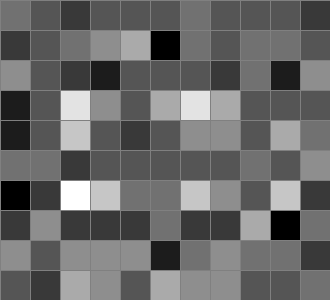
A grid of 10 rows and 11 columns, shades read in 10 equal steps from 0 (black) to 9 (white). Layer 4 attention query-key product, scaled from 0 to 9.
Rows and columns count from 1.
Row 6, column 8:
3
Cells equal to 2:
17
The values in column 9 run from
3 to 6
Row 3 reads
5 3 2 1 3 3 3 2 4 1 5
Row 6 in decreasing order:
5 4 4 4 3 3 3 3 3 3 2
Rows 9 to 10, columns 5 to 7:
5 1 4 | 3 6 5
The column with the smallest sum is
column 1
